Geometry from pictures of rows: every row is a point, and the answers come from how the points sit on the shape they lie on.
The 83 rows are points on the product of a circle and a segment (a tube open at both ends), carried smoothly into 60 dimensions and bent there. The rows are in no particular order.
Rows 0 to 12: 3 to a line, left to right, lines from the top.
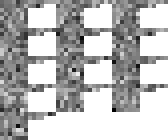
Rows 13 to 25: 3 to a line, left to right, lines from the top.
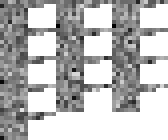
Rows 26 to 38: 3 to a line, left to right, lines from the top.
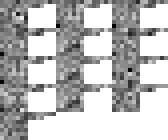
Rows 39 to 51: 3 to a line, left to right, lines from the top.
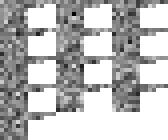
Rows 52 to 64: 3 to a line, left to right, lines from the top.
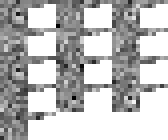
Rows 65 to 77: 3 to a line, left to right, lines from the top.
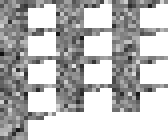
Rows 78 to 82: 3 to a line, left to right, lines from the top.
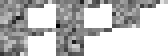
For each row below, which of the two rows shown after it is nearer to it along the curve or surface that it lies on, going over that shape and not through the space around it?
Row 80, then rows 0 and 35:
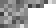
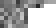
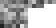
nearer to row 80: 35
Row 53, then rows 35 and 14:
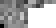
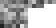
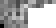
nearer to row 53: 14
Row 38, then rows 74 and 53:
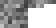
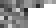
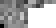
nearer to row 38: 74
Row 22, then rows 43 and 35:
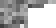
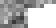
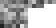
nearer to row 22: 35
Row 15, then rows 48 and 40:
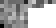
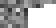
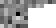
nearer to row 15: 48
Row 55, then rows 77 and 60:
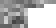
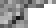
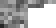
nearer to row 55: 77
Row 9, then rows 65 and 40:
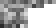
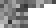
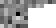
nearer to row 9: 65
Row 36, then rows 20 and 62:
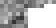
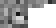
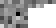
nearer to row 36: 62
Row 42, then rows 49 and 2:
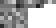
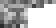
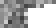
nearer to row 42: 49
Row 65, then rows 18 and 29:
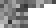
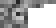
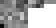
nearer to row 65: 18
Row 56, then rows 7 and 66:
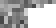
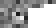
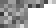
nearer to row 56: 66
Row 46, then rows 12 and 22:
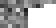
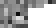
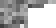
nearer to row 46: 12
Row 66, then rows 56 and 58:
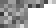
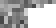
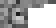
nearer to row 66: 56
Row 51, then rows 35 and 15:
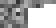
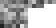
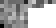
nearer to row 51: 15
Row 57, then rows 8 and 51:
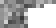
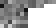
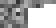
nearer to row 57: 8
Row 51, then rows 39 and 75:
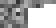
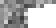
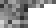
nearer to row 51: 75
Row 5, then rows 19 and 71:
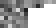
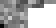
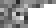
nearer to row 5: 71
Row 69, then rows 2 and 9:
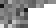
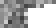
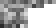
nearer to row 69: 2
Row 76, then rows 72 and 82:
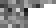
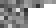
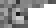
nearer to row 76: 72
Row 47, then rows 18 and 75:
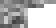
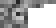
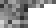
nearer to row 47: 75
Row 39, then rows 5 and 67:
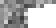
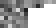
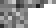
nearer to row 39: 67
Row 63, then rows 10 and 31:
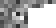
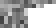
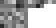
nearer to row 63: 31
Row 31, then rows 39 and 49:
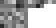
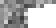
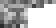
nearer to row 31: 49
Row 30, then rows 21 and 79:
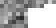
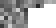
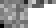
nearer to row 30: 79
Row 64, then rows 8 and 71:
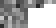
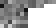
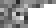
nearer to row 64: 71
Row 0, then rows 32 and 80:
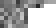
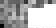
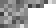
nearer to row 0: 32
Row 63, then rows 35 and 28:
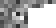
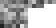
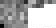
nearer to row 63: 28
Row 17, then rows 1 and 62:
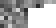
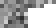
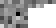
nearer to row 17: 62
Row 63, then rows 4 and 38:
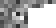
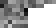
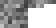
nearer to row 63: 4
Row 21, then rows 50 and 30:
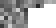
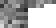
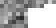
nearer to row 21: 50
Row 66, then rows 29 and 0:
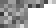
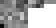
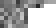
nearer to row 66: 29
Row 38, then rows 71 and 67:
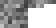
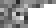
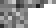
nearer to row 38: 71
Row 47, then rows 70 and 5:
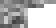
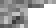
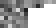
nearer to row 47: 70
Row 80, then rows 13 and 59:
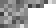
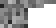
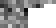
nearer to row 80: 59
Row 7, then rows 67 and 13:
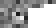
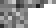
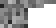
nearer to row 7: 13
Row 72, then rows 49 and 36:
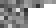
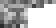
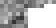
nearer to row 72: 49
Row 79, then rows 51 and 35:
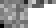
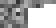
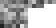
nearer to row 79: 35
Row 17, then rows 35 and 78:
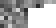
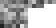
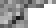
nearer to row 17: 35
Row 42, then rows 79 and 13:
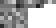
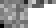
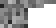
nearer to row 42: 79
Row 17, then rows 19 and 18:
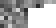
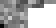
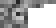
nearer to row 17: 18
